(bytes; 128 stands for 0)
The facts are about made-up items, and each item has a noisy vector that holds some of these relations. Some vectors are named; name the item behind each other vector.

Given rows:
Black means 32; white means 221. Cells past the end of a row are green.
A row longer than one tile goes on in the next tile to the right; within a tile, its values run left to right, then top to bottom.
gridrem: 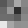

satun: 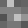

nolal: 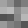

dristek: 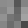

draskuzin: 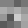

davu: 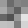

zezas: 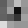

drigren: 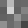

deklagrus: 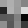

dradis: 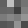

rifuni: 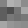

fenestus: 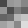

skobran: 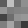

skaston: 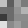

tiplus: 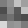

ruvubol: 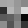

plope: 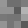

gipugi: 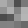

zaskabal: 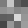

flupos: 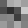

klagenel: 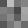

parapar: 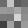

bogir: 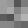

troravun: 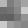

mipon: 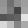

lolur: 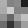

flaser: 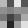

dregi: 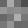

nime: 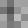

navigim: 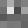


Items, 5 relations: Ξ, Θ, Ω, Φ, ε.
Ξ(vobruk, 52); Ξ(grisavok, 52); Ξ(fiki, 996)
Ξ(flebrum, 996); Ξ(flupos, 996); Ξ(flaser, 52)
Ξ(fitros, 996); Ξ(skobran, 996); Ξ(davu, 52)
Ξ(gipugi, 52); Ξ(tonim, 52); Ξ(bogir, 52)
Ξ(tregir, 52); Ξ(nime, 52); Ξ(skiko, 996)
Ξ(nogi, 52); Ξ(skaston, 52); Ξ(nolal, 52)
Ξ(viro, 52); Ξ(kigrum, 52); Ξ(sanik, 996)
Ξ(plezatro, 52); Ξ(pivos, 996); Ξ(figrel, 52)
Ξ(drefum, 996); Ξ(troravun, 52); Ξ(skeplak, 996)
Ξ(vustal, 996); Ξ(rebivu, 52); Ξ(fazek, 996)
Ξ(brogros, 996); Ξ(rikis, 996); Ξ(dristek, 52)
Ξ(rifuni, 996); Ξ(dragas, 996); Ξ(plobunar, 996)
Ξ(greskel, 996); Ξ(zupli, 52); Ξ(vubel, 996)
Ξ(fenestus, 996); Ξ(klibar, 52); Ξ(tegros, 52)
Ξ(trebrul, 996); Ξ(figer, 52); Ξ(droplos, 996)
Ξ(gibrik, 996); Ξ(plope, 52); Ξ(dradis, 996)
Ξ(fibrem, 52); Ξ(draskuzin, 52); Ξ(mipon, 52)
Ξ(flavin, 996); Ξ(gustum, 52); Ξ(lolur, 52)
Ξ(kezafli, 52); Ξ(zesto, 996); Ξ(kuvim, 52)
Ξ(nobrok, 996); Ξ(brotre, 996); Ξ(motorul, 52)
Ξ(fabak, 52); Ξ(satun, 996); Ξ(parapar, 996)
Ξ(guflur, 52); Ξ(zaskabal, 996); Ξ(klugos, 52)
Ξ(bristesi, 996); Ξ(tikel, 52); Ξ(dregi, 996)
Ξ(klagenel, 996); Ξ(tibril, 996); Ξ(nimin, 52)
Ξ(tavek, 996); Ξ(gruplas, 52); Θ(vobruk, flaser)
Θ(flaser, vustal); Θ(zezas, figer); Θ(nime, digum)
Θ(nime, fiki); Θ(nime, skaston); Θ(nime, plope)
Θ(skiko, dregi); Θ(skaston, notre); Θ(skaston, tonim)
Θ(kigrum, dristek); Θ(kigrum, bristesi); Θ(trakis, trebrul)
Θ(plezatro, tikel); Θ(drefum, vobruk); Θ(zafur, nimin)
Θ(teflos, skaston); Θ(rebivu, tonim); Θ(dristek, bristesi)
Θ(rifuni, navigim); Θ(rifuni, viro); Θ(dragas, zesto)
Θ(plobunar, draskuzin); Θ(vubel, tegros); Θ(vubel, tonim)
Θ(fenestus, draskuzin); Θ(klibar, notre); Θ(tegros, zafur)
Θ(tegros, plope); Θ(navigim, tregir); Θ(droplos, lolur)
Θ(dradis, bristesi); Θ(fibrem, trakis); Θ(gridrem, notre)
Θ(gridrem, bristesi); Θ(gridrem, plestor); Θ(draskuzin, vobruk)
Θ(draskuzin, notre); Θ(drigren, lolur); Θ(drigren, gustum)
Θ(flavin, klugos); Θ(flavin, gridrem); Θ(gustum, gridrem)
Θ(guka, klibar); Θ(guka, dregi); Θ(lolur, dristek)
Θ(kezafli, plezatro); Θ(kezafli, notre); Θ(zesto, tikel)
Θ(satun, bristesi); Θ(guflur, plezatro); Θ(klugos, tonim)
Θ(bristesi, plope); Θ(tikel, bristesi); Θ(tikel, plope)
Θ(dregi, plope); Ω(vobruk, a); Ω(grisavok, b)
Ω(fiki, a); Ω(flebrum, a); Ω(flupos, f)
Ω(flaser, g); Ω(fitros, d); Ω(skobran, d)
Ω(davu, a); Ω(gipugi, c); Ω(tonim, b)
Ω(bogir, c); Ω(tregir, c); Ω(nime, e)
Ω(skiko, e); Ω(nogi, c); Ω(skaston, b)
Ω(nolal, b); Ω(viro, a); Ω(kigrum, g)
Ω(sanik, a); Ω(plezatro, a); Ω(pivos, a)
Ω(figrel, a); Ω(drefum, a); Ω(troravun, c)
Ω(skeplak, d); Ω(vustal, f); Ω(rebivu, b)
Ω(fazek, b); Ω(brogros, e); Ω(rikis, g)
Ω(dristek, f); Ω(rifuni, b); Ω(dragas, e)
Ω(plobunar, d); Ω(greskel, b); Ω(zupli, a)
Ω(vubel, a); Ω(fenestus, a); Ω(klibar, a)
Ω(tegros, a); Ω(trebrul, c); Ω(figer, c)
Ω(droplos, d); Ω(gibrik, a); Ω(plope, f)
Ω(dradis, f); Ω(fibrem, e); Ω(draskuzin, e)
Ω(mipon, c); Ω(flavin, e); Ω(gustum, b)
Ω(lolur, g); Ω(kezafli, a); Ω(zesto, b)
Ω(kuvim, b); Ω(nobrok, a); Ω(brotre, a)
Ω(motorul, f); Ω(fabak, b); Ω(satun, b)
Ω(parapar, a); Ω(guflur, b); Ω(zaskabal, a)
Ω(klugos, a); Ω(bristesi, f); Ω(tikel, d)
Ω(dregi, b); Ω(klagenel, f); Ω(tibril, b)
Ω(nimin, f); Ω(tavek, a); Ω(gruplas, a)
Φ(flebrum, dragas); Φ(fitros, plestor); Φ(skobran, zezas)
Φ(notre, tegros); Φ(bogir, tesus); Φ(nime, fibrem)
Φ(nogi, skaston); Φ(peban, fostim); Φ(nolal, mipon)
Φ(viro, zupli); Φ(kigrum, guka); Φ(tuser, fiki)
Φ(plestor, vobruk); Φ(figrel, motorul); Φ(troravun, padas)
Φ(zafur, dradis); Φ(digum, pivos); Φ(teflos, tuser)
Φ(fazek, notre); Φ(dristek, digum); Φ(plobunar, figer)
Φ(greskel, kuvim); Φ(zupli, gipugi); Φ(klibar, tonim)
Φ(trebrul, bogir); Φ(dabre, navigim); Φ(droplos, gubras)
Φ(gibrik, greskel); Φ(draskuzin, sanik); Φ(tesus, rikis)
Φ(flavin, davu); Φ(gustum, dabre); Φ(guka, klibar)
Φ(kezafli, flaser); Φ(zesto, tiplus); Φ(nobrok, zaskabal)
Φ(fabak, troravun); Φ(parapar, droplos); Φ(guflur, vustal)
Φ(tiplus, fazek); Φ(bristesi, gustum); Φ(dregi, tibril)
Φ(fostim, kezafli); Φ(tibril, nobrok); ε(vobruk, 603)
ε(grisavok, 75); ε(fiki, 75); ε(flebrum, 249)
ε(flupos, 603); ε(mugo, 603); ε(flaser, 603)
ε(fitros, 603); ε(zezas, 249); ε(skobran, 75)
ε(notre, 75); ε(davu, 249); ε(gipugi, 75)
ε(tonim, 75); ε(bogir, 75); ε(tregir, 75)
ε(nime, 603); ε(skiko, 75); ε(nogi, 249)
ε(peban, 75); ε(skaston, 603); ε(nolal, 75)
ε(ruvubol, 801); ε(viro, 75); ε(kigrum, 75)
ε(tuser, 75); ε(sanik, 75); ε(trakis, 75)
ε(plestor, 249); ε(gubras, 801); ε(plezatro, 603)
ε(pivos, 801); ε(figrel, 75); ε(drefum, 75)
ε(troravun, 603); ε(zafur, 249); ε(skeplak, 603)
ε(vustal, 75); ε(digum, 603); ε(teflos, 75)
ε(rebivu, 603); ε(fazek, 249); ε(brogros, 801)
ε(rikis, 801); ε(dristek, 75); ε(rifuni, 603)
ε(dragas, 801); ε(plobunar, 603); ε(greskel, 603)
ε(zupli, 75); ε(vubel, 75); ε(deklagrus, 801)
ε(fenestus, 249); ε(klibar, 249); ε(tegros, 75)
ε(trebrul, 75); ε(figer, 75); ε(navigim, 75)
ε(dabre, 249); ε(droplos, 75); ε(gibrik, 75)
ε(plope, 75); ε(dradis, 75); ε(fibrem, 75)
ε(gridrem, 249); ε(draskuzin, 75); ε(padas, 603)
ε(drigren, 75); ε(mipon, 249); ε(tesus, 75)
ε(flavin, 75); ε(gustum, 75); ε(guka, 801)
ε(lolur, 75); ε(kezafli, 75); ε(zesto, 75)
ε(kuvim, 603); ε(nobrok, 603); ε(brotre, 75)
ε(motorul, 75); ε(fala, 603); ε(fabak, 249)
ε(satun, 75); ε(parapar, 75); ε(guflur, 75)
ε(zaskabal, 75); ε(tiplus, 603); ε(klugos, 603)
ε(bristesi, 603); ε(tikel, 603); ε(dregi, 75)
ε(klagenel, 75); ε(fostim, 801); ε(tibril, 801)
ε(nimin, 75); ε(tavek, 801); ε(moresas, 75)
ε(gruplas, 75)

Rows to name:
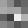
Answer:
kezafli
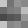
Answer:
kuvim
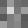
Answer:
teflos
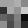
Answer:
fostim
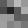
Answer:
bristesi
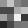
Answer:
dragas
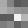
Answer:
tegros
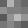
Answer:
zesto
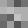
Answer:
viro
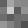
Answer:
peban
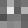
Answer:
tuser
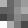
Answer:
tikel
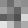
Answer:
fabak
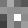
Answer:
fiki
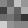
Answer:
digum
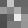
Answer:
drefum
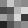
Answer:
brogros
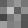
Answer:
notre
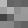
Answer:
tonim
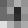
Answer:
dabre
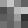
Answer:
tibril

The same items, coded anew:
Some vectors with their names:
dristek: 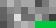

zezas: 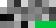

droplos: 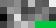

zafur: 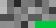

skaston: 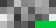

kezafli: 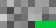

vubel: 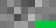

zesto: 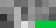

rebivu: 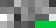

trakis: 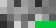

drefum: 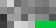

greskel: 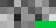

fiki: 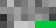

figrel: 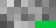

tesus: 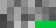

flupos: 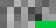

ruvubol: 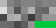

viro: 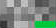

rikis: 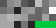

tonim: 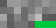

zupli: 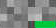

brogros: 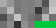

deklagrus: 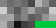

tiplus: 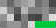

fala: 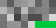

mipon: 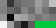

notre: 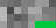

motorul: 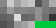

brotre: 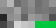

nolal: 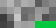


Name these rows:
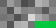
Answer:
zaskabal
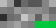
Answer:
flebrum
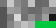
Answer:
vustal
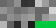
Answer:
tibril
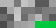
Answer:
draskuzin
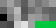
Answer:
dregi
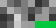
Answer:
trebrul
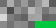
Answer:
tegros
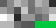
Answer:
vobruk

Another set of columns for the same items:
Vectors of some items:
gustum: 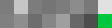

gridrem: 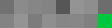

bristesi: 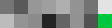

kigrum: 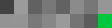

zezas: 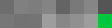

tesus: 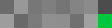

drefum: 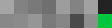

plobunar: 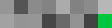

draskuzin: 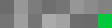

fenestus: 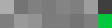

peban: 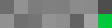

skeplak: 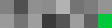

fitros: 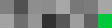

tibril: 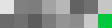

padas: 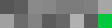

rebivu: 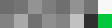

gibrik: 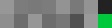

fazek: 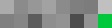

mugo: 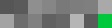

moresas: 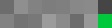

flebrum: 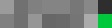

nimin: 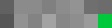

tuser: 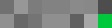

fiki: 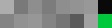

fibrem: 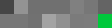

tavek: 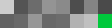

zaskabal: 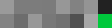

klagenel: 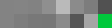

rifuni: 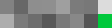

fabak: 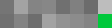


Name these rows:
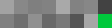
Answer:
skobran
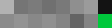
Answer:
vubel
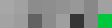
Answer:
zesto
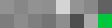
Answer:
vustal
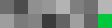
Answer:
flupos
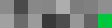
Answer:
nobrok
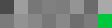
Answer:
dristek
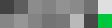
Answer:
flaser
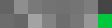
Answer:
viro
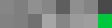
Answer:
zafur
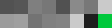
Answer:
nime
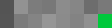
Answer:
motorul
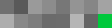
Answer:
digum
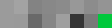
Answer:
satun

